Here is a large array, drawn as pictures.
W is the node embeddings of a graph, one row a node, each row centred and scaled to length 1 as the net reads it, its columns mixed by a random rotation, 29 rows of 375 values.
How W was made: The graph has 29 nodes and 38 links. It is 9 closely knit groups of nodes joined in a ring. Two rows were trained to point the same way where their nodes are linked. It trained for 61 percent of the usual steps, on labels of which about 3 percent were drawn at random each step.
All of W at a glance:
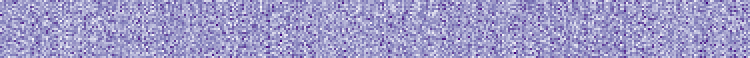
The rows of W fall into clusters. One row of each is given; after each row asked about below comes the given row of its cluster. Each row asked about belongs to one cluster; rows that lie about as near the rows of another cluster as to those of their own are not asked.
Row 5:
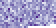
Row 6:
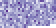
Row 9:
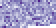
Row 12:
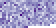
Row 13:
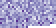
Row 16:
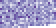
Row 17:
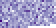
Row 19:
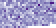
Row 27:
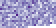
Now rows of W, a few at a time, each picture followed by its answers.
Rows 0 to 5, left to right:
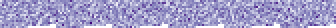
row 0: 27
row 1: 17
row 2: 19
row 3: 27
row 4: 19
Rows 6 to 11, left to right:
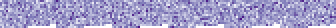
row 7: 16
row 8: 12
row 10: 19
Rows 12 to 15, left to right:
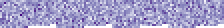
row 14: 9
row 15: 6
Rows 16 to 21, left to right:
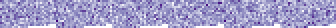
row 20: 17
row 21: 5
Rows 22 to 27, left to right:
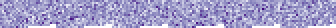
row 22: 13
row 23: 16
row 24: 6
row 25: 5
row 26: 12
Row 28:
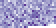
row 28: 5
